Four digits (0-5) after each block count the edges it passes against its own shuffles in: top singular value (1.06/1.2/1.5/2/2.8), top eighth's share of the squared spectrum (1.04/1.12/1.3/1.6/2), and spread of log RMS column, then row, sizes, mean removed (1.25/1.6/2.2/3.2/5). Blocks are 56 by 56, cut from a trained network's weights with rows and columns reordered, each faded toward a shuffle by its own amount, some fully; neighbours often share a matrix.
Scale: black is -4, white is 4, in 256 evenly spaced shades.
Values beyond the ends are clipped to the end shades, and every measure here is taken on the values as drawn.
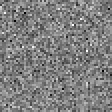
0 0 0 0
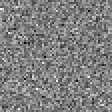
0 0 0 0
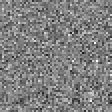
2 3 0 1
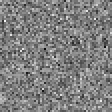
0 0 0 0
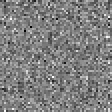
3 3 1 1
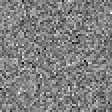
2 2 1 0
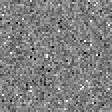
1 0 0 0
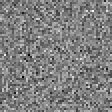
1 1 0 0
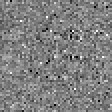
3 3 1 1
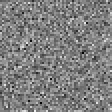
0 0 0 0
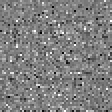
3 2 0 2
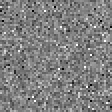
0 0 0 0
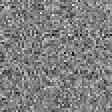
3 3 0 2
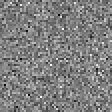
2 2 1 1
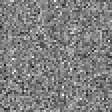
0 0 0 0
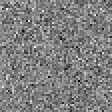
1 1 0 0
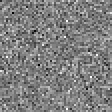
0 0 0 0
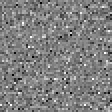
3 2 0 1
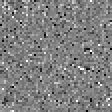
1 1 0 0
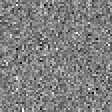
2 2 1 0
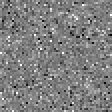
0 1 0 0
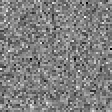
2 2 0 0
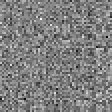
3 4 1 1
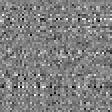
4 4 1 3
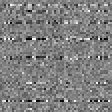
4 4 1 3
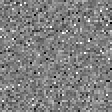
2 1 0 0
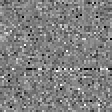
3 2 0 2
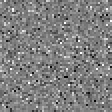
2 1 0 0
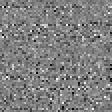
3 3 0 2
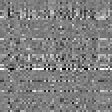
4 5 0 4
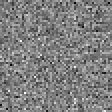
2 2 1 0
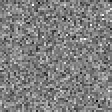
1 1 0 0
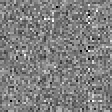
3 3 1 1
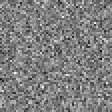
3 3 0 1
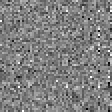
3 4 2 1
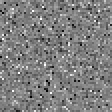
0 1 0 0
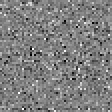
3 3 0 2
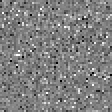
1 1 0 1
